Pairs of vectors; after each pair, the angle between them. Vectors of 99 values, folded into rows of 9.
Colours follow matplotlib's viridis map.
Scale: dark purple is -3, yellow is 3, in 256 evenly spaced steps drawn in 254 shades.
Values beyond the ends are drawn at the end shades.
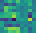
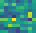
nearly opposite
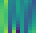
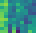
nearly parallel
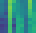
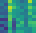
nearly parallel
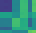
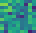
partly opposed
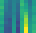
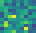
orthogonal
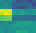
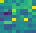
partly opposed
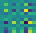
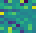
orthogonal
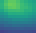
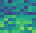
partly opposed
